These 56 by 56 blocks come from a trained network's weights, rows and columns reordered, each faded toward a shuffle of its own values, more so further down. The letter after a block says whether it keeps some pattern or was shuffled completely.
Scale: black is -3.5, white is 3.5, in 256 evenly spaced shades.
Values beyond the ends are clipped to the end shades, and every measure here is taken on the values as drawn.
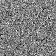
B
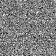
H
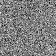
B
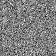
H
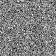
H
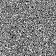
B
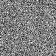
B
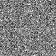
H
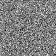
B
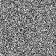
H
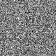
H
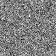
B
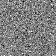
H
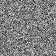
B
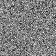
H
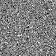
H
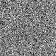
H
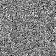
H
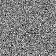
B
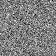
B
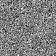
B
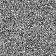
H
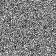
B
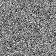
B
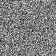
B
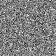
B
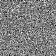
B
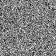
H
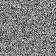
B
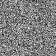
B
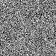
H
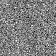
B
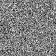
H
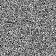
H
